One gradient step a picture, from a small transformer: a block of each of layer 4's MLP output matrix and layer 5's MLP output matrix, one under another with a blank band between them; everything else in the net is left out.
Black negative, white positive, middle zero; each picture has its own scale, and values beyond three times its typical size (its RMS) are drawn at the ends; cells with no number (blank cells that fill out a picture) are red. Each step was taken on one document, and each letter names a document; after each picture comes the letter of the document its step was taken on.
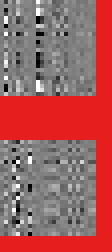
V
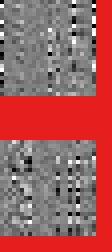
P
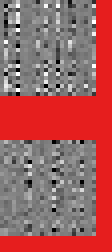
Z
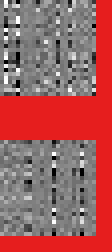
Z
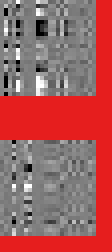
V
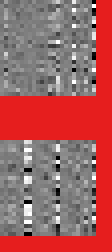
P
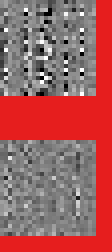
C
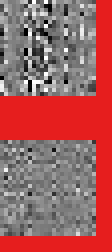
C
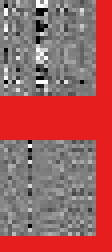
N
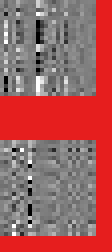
V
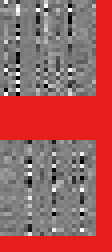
Z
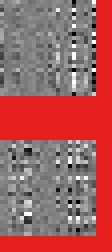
P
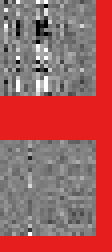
N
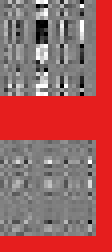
N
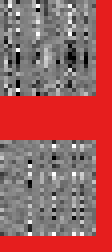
Z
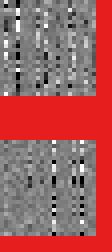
Z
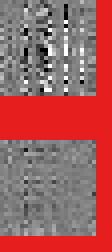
C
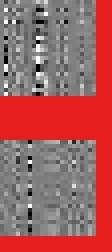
N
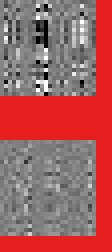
N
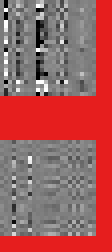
N
